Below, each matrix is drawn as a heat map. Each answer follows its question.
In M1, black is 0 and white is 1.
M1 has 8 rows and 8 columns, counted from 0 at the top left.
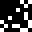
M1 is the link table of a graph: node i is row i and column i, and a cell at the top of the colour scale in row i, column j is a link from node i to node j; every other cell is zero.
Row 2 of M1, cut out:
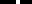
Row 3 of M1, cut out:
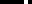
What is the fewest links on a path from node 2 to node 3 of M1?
3
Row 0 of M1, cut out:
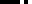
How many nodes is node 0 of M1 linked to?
2
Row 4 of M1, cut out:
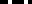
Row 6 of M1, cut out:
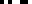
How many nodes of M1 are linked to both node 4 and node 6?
0
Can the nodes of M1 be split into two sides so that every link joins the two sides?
no
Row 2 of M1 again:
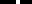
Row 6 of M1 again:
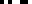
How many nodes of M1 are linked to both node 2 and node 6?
1
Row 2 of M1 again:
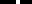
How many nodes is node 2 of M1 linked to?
1
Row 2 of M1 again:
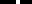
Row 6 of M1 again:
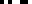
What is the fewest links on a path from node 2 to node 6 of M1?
2
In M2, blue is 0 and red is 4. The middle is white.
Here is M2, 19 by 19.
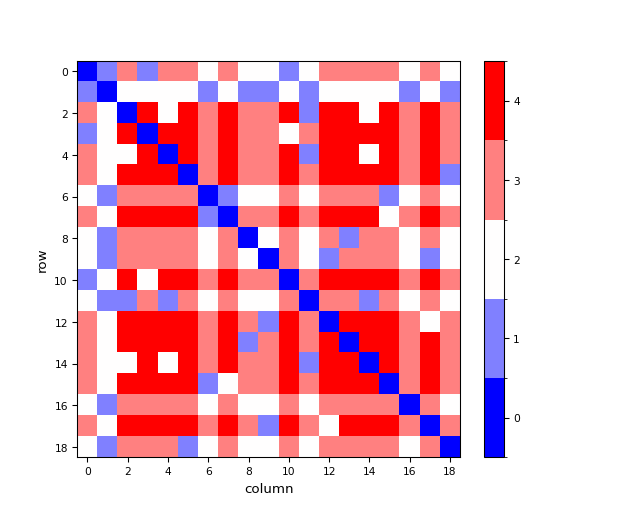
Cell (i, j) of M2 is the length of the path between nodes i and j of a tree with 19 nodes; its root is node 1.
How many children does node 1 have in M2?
7
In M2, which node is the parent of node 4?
11
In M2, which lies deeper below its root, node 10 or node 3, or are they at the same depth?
the same depth
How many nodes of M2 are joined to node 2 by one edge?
1
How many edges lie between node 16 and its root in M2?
1
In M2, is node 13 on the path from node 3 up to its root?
no
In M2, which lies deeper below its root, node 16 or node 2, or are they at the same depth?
node 2
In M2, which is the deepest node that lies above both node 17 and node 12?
9
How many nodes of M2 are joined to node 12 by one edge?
1
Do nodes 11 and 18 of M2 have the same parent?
yes
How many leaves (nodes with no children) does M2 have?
12
